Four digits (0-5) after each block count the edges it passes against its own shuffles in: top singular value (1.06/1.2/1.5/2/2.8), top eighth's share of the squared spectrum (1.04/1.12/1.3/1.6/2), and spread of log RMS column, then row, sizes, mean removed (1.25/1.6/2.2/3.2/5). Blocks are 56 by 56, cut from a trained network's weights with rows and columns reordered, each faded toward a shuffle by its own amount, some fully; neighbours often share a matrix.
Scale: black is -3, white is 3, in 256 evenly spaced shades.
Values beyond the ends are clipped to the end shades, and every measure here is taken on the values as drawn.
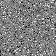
1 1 0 0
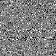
3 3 0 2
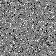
0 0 0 0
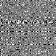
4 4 1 3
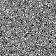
0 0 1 0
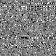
3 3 0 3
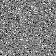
3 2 0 1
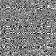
4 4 1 3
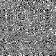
3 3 1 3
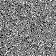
0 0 0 0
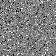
1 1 0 0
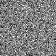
2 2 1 0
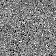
1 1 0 0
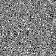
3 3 0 1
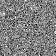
0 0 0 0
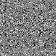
3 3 1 2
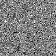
2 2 1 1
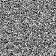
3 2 0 0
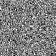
3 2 0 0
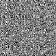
3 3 1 1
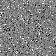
1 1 0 0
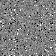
3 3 1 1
